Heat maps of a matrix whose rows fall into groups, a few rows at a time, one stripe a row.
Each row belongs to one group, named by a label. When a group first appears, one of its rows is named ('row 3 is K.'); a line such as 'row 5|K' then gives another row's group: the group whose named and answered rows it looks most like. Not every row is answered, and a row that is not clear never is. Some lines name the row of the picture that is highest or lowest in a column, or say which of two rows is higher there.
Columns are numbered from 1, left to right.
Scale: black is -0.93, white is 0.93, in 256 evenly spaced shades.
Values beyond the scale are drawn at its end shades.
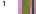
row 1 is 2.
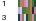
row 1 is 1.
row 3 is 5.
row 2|2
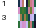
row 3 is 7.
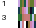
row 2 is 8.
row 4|5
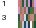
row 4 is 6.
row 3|5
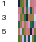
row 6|6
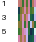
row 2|8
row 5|8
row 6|8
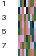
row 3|6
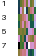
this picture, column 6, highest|7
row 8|8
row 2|5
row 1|8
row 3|8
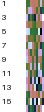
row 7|1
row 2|1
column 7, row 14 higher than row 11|No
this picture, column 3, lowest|12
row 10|6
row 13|8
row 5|2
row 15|6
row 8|7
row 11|7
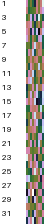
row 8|5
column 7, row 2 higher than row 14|Yes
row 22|2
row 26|2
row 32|5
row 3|6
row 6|7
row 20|7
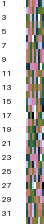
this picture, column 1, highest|17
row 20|7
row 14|6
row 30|5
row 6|5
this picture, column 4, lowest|17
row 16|1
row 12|6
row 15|1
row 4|6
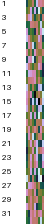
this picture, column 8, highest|26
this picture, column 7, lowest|15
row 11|1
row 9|5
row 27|1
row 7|5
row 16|7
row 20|5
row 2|6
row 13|7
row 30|8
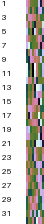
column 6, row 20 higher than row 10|No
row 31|6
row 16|1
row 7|2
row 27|7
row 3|1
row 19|2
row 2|7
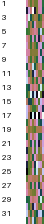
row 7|7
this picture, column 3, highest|14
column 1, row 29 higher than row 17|No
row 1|7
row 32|5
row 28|2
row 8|2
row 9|7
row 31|7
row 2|5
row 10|5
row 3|2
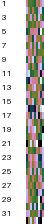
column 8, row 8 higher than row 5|No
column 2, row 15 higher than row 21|Yes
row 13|1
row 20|8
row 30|6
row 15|5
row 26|7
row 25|6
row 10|7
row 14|2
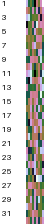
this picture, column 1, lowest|4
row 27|1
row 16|6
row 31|8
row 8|7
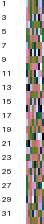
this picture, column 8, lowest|16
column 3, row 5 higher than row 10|Yes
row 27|8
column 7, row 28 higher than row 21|No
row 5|6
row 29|5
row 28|5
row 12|7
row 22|2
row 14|2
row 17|8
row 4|2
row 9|7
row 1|7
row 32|2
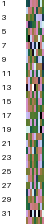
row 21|7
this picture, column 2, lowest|6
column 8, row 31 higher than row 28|No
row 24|7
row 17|2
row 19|2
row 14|6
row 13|5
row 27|6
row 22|5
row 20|1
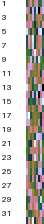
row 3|5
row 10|1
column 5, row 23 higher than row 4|Yes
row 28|1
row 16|7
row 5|7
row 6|5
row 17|2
